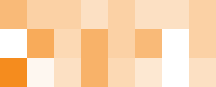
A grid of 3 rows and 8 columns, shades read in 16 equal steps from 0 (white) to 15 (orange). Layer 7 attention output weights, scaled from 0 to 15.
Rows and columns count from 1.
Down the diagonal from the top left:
9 11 4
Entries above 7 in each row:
1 3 2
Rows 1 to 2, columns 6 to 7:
4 4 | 9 0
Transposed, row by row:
9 0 15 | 6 11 1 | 6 5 4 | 4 10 10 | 6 6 5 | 4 9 3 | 4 0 0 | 6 6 4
